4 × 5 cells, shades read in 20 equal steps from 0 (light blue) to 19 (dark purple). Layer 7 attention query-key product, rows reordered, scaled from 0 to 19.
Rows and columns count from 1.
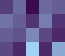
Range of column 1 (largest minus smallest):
5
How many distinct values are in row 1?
4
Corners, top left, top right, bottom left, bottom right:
14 11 13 4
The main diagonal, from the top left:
14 11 7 16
